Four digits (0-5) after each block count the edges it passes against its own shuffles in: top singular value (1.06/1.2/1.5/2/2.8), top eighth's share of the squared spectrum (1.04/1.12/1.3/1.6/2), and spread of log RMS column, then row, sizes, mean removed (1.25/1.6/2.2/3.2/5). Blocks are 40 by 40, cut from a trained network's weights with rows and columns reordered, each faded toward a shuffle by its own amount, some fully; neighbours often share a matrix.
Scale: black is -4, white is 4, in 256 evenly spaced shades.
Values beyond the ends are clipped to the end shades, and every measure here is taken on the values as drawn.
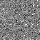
1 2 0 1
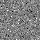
0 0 0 0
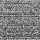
3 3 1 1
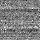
3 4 1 2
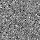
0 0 0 0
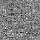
3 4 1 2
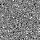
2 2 0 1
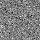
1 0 0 0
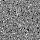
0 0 0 0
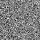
2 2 0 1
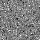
0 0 0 0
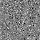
1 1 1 0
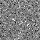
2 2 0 0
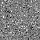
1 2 0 1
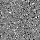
0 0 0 0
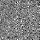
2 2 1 0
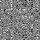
3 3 1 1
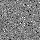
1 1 0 0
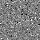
1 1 0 0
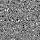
2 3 0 1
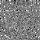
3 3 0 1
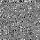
3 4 1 2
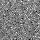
1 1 0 0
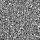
0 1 0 0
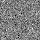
0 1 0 0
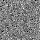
0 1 0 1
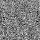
2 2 1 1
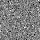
0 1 0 0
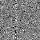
2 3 2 1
